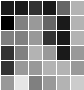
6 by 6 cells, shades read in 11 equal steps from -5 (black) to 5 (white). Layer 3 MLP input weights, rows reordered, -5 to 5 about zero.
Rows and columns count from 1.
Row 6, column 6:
3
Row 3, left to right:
0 0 1 -3 -4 2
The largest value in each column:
1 4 2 2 2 3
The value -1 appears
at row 1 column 5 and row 2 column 4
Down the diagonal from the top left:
-4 0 1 1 2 3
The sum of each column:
-14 1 2 -4 -9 11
